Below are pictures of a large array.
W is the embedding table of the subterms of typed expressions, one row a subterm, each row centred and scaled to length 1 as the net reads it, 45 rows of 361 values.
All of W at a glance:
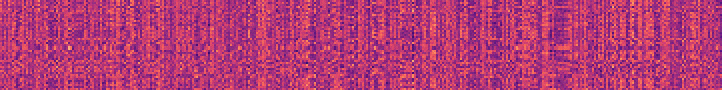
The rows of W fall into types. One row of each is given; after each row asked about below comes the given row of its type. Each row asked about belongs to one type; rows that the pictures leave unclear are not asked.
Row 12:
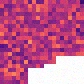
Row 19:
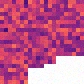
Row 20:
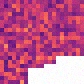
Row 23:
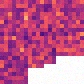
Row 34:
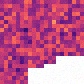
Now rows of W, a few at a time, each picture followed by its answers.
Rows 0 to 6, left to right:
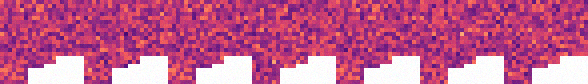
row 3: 23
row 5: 19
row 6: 12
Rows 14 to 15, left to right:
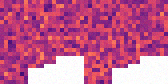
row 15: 20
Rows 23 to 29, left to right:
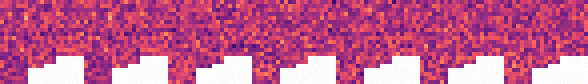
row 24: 23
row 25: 19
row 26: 12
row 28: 20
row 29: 20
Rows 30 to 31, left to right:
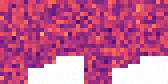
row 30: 19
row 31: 34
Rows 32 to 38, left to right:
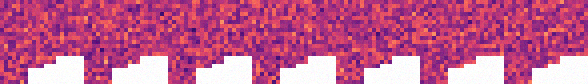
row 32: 20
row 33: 23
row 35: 34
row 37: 12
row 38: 12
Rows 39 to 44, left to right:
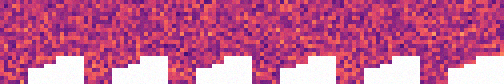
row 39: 20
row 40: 20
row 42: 12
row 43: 20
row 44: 12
